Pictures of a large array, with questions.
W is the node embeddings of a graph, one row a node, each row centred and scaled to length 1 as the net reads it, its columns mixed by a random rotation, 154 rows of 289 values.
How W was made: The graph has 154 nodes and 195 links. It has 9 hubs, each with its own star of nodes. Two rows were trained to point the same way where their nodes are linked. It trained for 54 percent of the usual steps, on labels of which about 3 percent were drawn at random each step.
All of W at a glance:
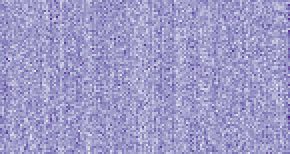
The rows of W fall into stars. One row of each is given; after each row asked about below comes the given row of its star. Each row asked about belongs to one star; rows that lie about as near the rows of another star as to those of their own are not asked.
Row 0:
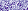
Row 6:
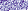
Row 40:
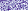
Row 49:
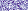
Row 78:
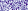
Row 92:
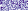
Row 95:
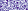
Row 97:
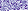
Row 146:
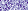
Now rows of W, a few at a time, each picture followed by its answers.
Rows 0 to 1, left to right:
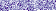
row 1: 78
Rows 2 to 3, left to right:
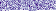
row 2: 146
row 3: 40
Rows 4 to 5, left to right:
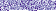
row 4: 97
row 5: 6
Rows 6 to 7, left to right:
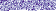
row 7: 49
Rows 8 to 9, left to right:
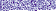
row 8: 95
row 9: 97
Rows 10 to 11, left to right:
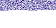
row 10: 92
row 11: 49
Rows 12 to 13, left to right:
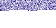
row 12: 95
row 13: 95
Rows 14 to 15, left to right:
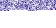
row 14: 97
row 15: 78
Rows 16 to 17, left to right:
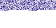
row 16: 40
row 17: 6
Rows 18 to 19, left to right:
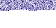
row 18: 6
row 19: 40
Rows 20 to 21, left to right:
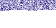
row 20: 40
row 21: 49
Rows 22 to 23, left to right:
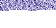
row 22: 92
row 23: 95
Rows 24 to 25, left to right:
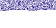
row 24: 0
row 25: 40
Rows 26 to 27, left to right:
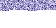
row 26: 0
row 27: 95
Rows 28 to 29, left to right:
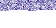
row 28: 146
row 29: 78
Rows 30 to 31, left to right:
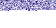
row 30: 6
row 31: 49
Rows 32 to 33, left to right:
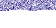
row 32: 146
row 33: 78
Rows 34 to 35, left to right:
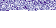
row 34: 95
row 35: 49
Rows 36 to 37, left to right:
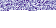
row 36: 146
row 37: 78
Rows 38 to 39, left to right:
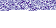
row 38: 40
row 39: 146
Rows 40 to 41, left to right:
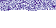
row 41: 97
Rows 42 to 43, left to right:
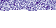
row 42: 6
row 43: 146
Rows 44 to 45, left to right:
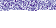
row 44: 49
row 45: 97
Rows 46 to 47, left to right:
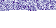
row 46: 95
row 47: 0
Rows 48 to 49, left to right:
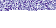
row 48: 146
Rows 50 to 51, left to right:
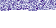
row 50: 40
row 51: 6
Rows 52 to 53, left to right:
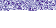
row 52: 49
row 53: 78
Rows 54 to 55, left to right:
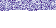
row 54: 78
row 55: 40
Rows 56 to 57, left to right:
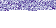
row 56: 146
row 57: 97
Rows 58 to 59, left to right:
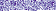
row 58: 92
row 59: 97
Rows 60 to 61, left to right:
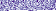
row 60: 92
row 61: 78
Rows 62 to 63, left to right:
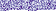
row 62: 40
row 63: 6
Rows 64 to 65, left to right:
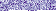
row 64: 146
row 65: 0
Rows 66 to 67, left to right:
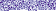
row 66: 6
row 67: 92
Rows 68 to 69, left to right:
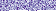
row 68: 95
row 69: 95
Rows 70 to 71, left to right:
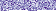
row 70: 78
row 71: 78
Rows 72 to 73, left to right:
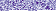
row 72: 92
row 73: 49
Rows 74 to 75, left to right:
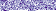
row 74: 6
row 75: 78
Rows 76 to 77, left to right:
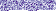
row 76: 6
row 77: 40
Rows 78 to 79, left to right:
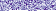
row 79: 95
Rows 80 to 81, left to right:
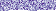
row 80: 95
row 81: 6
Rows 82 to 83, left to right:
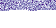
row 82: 6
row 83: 0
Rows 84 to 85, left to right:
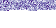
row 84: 97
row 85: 97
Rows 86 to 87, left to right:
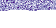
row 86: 95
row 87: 40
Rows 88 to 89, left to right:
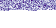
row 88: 49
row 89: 97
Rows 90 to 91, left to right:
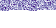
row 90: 0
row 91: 97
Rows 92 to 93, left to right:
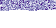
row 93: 40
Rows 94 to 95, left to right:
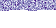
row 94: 0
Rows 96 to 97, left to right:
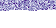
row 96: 146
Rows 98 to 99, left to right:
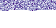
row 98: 6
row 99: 40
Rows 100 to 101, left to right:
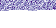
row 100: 78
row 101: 97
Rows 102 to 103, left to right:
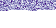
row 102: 95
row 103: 49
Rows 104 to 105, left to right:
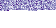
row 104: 49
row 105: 49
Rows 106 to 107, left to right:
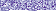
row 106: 78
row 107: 95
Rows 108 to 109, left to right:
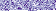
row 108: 49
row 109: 78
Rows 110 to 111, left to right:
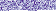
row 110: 92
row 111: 97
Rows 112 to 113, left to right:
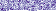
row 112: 0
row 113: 146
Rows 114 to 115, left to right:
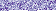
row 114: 49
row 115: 78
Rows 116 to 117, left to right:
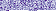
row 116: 92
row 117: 40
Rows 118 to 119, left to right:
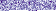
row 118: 6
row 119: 6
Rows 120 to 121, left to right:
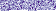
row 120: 40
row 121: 92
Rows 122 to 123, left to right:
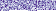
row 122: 95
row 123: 92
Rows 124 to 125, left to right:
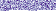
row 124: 146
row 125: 49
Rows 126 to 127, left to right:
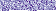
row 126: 0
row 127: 0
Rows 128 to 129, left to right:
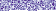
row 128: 78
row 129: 92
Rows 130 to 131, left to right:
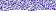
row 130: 92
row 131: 95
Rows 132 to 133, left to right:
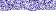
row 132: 40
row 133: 6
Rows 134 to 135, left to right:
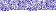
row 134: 0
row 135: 0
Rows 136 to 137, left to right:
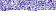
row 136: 0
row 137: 92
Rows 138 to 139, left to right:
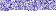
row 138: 0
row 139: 95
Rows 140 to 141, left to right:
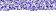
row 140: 40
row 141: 0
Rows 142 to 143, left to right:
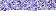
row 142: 0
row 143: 92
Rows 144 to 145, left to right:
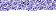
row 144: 146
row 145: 78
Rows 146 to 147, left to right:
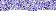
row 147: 146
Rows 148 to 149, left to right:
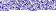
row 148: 146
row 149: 0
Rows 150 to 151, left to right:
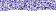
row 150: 78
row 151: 95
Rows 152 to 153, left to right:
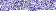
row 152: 6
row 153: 0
